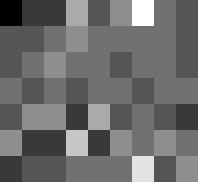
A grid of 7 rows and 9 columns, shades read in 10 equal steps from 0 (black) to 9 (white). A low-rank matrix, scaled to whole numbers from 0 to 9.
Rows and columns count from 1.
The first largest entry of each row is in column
7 4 3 1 5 4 7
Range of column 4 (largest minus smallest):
5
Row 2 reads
3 3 4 5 4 4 4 4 3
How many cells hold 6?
2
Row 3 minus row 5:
0 -1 0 2 -2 0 0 1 1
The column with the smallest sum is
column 1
